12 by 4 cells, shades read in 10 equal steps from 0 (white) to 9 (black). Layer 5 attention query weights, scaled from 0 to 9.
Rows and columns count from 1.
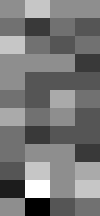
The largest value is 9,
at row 12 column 2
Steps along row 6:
up down up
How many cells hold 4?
13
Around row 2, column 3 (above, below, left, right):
4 6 7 6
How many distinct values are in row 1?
2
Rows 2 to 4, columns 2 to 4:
7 5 6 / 5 6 5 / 4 4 7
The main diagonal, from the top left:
4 7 6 7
